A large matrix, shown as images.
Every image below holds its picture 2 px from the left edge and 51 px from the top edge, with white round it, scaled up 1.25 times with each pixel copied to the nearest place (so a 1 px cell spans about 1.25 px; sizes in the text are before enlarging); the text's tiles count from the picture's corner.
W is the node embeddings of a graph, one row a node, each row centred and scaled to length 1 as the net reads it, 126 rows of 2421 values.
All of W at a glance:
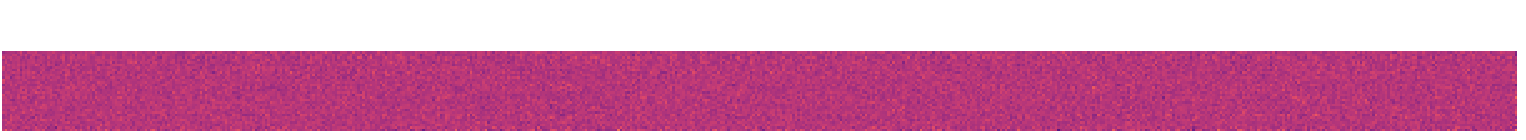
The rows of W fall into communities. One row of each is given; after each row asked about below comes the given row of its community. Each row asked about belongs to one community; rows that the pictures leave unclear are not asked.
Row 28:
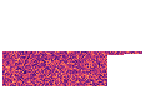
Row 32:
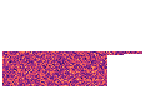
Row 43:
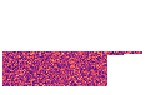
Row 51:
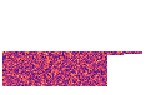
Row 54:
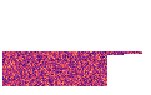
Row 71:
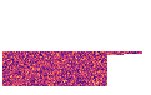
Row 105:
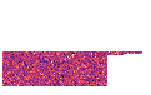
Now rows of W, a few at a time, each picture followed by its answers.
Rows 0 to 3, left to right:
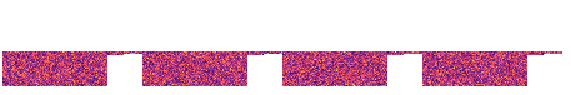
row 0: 28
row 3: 43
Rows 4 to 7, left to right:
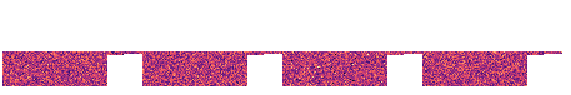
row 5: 43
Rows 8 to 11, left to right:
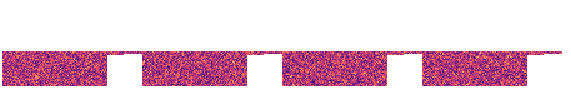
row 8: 71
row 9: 71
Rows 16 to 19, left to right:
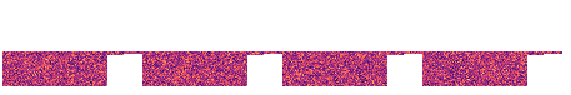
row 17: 71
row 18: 43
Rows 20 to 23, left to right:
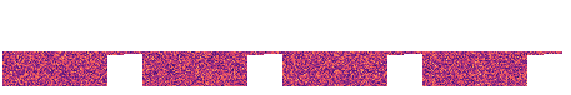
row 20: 71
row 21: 28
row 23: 51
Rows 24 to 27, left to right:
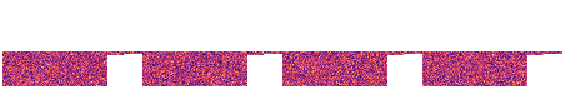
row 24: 71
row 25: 28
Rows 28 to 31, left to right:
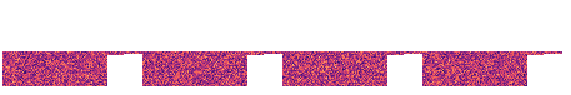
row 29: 71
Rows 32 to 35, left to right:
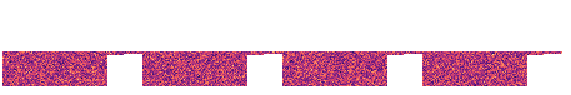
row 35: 105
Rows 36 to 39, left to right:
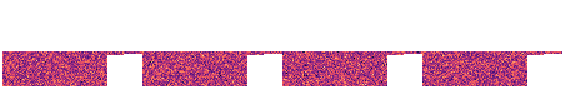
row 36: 54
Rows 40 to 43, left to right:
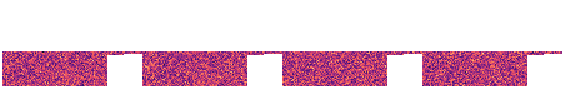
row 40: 54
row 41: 54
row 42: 105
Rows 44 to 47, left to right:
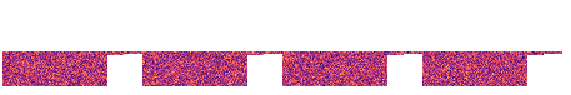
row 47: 43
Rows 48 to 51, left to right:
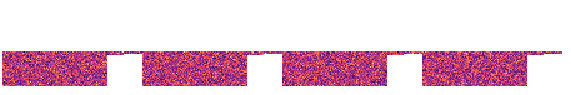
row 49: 54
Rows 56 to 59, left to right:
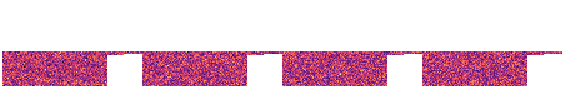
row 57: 71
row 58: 51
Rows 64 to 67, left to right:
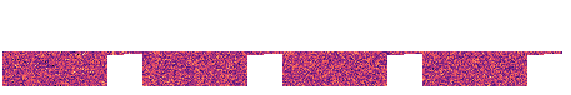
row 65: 28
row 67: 43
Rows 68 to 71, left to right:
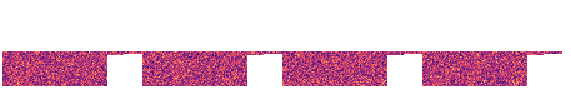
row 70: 43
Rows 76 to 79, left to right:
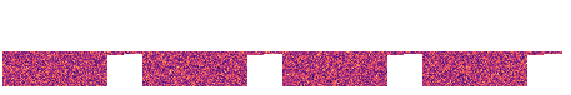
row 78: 51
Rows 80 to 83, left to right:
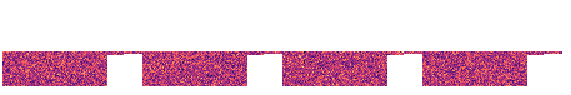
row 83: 28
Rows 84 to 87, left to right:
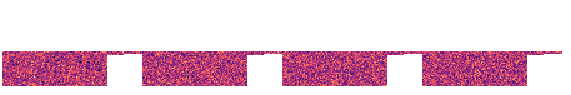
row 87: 51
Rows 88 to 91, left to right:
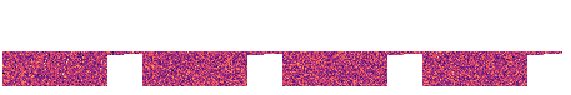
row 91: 32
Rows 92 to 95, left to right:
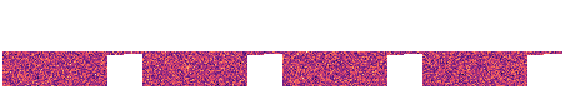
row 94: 32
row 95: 43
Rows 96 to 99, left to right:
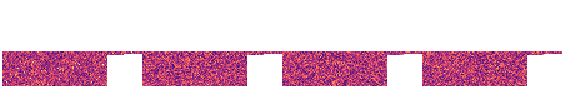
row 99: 105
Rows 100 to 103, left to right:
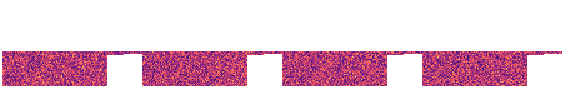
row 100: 54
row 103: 43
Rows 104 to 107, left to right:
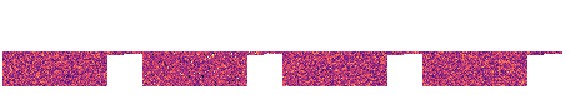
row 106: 28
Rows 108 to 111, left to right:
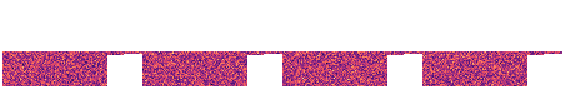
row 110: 43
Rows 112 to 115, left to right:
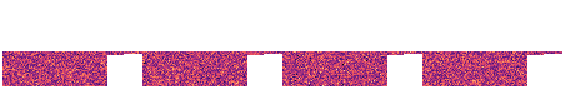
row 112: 28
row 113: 71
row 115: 54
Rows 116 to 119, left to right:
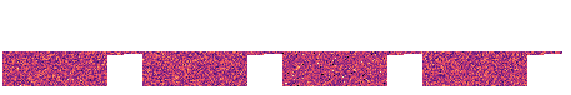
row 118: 105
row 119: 54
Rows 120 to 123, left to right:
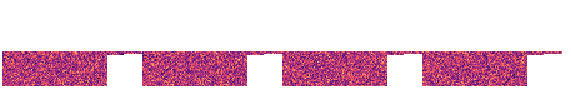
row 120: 54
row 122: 28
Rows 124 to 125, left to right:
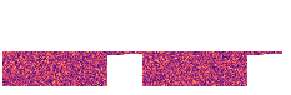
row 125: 54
